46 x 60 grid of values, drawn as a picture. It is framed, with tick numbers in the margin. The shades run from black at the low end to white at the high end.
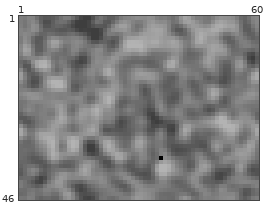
Stripes: none. Grain: blotchy. Lone odd cells: 1, lower than its neighbours. Slope: none. Average level on the scale: 50%.
